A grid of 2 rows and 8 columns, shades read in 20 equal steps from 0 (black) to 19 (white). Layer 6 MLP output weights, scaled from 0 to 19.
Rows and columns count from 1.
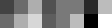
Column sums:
13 21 29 13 18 23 3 33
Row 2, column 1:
8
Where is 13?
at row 1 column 3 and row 2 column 2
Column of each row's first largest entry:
8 8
